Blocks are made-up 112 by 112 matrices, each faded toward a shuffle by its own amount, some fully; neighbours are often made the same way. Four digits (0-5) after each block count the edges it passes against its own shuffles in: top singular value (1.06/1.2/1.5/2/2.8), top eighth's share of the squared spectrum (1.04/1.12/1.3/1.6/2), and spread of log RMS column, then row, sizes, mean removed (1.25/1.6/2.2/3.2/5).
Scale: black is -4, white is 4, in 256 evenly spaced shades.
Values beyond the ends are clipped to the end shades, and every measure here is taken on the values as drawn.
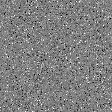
0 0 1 0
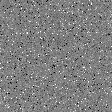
0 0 0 0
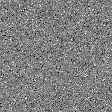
0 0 0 0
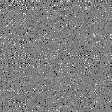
4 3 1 2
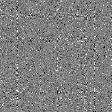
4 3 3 2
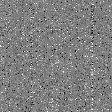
3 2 2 1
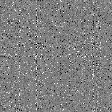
4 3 2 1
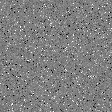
0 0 0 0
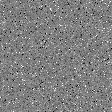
0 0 0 0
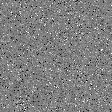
2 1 0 0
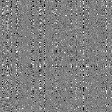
4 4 4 3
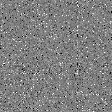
3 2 2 1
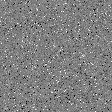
0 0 0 0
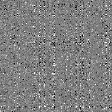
4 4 3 2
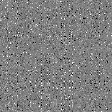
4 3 3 1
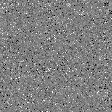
3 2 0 0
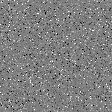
2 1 0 0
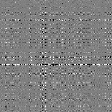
5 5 3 4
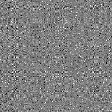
5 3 3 2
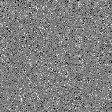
3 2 0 0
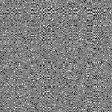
5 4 3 3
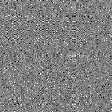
4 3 2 2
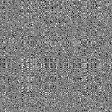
5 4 3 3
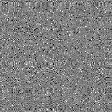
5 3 2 2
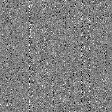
2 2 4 0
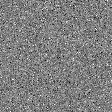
0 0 0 0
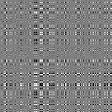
5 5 4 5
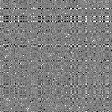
5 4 3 3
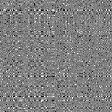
5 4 3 3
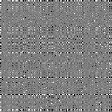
5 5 3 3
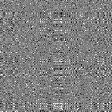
5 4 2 3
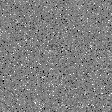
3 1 0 0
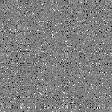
4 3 1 2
